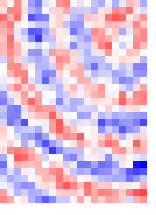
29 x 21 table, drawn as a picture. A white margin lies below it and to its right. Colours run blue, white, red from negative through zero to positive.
Odd rows or columns: none. Mirror symmetry: none. Average level on the scale: 50%. Rings: centred on the top right.
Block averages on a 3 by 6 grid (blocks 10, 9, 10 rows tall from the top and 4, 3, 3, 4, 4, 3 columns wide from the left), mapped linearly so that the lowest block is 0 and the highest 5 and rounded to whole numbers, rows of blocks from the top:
504244 | 233322 | 323333
